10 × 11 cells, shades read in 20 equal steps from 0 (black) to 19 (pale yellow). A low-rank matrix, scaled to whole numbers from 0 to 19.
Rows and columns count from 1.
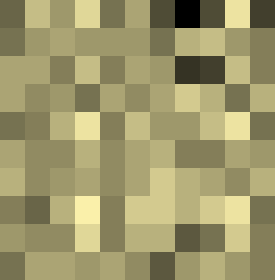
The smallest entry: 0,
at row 1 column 8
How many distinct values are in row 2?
6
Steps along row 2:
up up down same same down up up down down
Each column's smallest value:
8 8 10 9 9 11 6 0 5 9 5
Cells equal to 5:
2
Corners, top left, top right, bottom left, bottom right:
8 5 9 10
